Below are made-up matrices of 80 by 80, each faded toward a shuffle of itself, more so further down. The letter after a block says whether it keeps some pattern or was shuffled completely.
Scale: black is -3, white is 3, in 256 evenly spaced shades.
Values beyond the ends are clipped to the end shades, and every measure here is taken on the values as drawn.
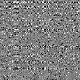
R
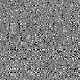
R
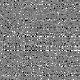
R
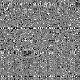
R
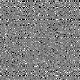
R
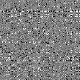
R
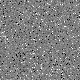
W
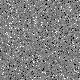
W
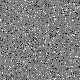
W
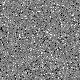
W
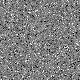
W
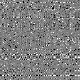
R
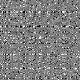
R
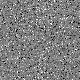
W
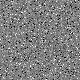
W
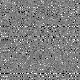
R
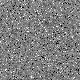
W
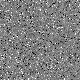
W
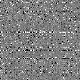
R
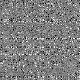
R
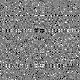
R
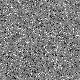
W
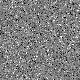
W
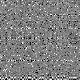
R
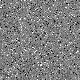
W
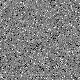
W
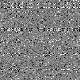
R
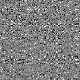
R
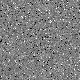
W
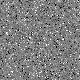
W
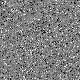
W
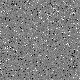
W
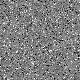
W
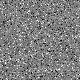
W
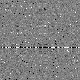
R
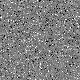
W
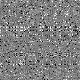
R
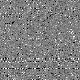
R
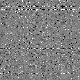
R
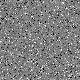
W
